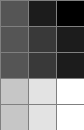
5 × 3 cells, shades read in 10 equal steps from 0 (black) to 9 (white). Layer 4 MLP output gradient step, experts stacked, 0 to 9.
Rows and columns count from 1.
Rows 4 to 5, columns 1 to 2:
7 8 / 7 8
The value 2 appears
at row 2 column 2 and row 3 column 2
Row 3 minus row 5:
-4 -6 -8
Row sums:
4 6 6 24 24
